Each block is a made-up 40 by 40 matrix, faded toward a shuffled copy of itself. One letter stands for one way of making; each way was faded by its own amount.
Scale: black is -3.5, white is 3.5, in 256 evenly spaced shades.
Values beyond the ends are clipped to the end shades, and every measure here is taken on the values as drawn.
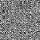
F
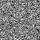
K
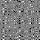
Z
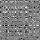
Z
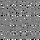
Z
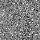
K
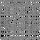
Z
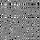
Z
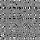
Z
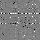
Z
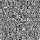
F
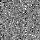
K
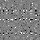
Z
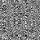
F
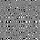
Z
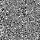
K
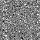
K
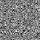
F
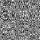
F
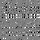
Z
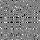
Z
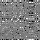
Z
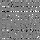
Z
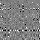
Z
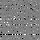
Z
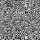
F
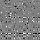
Z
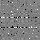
Z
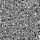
K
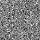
K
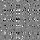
Z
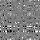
Z
